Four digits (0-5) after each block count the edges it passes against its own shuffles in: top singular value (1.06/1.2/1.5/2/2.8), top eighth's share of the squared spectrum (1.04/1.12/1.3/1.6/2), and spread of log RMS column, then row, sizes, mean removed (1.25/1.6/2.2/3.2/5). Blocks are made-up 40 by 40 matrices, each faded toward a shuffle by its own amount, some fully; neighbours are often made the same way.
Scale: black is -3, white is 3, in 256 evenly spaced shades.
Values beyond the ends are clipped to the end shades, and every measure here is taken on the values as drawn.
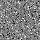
1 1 0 0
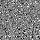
1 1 0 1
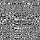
3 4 1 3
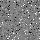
0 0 0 0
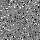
0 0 0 0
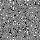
1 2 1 0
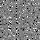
2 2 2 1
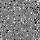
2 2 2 1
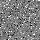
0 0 0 0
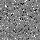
0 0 0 0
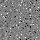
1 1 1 0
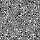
1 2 0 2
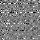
3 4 0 3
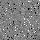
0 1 0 0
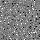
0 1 0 0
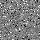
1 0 0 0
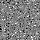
0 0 0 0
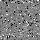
1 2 0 1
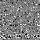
2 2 0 2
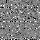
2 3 0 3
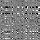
4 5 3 3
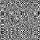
4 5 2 2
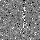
1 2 1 0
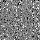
1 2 2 0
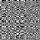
4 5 3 3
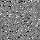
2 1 0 1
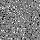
2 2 0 0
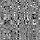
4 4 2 2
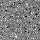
2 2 0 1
